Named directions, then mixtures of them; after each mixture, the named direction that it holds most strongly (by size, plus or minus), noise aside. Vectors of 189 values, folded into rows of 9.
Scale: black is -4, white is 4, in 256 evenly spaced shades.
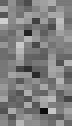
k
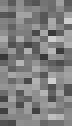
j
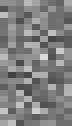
j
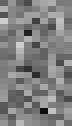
k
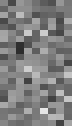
k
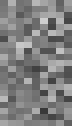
j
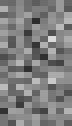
j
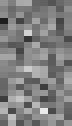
k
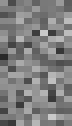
j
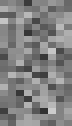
k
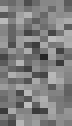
j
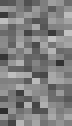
j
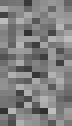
k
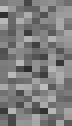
k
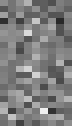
k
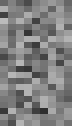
k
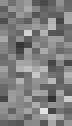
k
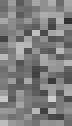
j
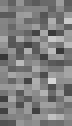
j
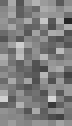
j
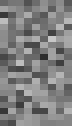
j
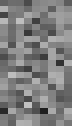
k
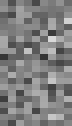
j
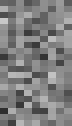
j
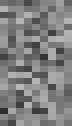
j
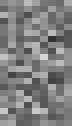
j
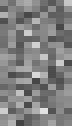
k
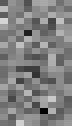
k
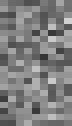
j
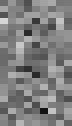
k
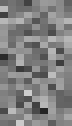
k
